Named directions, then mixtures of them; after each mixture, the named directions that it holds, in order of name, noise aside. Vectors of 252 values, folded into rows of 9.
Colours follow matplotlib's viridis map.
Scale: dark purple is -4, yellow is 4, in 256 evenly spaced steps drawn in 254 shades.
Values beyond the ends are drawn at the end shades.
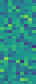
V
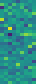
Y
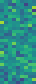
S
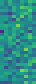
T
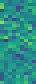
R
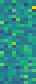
S, T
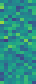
R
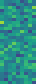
R, S, V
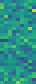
R, S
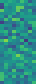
R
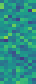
R, S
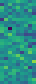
R, Y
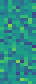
V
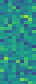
V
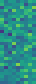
S, T, Y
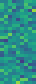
R, S, V
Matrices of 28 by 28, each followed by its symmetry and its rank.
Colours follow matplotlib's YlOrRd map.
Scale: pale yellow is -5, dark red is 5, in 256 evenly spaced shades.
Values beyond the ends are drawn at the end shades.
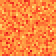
antisymmetric, full rank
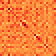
symmetric, rank five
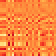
neither, rank two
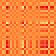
symmetric, rank one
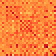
symmetric, rank five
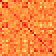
symmetric, rank five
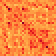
symmetric, rank five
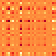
symmetric, rank one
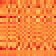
neither, rank two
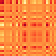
symmetric, rank one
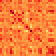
symmetric, rank five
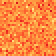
neither, full rank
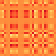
symmetric, rank one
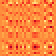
neither, rank two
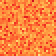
neither, full rank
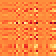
neither, rank two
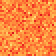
neither, full rank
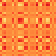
symmetric, rank one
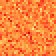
antisymmetric, full rank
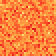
neither, full rank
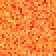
antisymmetric, full rank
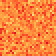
antisymmetric, full rank
